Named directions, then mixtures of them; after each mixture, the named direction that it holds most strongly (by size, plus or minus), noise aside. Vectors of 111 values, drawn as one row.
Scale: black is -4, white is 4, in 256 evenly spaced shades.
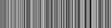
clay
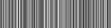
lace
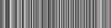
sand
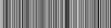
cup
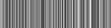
clay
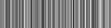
clay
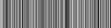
cup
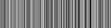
clay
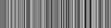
clay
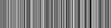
clay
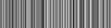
clay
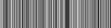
cup
